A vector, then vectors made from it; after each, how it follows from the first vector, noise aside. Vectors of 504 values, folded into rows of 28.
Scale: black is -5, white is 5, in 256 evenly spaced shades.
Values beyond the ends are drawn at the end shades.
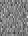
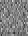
copied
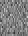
copied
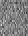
wrapped around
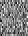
scaled up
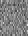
wrapped around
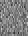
copied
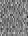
negated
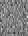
copied
